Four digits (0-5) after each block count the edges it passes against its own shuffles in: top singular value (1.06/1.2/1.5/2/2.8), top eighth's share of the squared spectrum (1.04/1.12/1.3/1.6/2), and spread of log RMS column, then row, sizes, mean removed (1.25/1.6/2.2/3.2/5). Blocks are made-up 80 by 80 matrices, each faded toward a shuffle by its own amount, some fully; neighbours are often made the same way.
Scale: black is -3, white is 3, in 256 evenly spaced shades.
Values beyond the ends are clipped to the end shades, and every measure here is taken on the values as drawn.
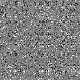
4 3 2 2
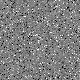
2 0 0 0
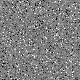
0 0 0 0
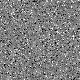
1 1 0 0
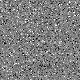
2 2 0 0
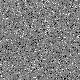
0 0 0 0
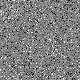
1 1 0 0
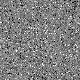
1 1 1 1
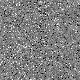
0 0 1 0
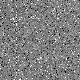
1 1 1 0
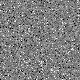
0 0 0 0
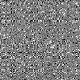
4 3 2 2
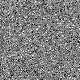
0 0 0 0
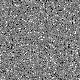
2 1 0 0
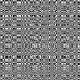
5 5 4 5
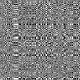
5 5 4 4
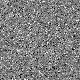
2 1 0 0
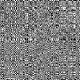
5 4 3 3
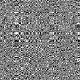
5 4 3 3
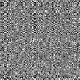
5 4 3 3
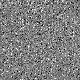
3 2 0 0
